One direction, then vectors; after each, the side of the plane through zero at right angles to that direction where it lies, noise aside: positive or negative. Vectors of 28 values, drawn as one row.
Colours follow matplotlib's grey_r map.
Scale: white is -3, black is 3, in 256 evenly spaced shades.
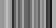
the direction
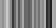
positive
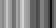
positive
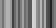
positive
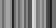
positive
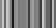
positive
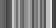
negative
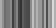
positive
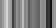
positive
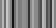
positive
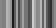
positive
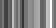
negative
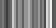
negative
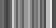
negative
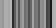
positive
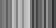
negative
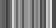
negative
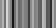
positive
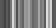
negative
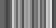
negative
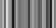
positive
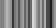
positive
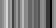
positive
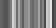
negative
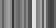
positive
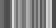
negative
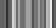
negative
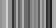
positive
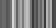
negative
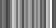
negative
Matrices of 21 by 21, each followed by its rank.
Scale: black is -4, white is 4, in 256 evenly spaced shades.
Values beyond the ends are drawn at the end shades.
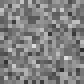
full rank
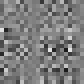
three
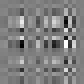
one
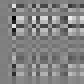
one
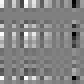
one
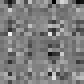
three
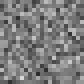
full rank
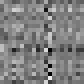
three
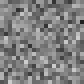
full rank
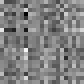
three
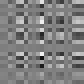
one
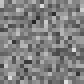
full rank
